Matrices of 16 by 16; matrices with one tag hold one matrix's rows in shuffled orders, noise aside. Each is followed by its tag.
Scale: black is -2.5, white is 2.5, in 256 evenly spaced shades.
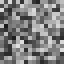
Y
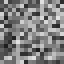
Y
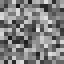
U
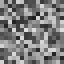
U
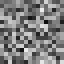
U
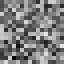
U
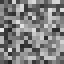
Y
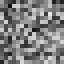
Y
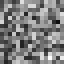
Y
